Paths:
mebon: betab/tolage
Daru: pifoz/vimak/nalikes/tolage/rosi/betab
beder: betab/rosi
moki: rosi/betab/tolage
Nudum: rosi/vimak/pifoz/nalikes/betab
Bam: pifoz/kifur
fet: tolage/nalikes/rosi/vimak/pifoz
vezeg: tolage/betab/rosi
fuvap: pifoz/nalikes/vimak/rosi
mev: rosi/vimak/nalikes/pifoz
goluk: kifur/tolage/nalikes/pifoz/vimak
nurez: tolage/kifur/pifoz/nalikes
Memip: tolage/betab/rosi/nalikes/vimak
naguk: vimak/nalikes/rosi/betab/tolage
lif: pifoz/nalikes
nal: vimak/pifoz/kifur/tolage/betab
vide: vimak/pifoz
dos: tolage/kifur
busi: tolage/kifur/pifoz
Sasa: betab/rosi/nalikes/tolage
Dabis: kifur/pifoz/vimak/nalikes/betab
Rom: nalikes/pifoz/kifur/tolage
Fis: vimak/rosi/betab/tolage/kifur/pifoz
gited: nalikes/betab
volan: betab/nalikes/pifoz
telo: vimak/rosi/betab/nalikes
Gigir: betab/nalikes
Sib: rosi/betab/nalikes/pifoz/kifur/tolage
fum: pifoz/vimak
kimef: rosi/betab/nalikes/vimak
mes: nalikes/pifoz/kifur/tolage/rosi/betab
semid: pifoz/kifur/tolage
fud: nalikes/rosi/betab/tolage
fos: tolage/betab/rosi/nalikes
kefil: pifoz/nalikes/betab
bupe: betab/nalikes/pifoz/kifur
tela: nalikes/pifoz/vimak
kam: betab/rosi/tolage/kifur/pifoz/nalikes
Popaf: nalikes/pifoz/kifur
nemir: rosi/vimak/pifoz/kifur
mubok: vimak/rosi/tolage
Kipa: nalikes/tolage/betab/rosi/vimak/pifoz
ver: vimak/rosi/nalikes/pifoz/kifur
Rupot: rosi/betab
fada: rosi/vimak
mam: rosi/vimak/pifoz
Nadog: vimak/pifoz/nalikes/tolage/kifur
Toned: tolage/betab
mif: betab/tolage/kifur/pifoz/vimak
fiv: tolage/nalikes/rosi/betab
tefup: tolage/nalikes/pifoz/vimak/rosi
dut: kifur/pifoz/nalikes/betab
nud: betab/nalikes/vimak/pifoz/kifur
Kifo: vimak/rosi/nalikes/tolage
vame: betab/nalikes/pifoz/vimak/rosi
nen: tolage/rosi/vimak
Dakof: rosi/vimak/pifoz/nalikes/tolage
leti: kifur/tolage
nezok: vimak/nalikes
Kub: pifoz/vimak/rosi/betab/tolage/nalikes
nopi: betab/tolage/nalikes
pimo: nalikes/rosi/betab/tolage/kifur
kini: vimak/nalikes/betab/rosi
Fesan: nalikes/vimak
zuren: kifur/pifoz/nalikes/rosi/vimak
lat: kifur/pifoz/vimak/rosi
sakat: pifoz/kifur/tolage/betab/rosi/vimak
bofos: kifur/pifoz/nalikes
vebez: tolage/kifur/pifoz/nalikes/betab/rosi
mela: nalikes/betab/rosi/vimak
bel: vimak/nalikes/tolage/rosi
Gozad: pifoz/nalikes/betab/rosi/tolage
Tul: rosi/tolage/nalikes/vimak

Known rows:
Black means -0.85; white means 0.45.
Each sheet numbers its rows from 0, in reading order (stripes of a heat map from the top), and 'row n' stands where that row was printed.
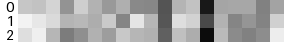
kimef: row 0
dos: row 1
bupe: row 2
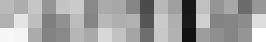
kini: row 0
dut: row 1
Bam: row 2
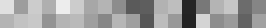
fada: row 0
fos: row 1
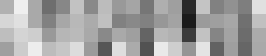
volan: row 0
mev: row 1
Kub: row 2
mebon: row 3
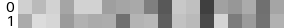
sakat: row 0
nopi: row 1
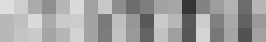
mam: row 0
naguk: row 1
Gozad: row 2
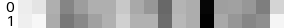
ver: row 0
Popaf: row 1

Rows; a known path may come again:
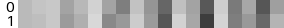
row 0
Gozad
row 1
mes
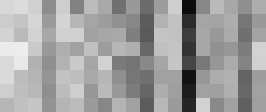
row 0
nezok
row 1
Memip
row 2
sakat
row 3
Nadog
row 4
vide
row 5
fuvap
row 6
vame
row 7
fos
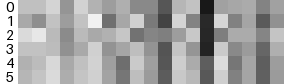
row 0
kimef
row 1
beder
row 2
tela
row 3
vebez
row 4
fud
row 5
naguk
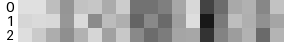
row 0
fum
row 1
Fesan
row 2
mam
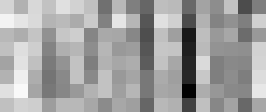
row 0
mubok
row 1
dos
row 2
kini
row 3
Dabis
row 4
kefil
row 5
volan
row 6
bofos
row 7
Kub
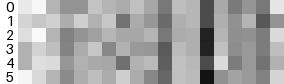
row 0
busi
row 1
Kifo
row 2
nurez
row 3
Nudum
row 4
nopi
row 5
nemir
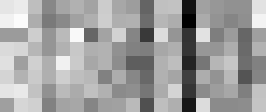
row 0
nud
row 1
Popaf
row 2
Rupot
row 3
fet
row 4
fada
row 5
bel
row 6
goluk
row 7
Gigir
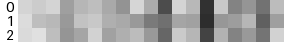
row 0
pimo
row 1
tefup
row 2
Fis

